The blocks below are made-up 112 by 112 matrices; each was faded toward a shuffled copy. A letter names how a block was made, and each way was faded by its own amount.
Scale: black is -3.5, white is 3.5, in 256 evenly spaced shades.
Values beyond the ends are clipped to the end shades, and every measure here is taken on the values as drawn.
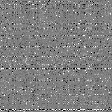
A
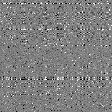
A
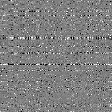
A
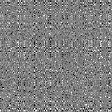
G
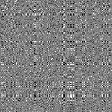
G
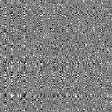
G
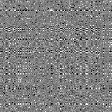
G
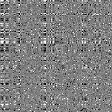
G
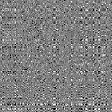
G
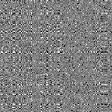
G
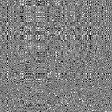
G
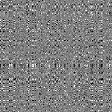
G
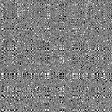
G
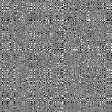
G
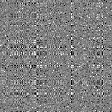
G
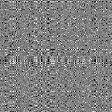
G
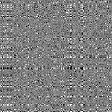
G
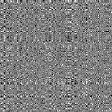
G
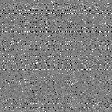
A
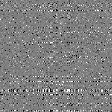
A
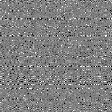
A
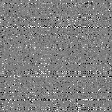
A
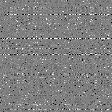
A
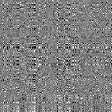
G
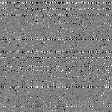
A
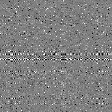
A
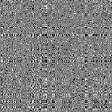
G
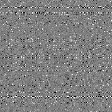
A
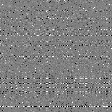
A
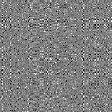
G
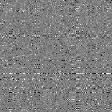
A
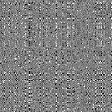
G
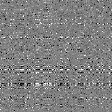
A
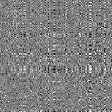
G
